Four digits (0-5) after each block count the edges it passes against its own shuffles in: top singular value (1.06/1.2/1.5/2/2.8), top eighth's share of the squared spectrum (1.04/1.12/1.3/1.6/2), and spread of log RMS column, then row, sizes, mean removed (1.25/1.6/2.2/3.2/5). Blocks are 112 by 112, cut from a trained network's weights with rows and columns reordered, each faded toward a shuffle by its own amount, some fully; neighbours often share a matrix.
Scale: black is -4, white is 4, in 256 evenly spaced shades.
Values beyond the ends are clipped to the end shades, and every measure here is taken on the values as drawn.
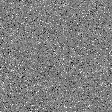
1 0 0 0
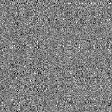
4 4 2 2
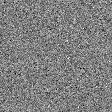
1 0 0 0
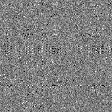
4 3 2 2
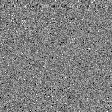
3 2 0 1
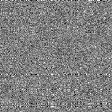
4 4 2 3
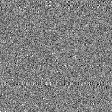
4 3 1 2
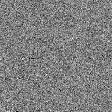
3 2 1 1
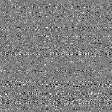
4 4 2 4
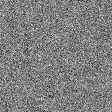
1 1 0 0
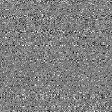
4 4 1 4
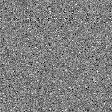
3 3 1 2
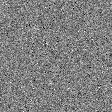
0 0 0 0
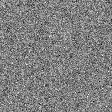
1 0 0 0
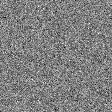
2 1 0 0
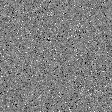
0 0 0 0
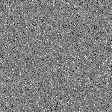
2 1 0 0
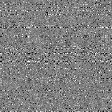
4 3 1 3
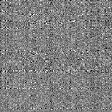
4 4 2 3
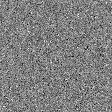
0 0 0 0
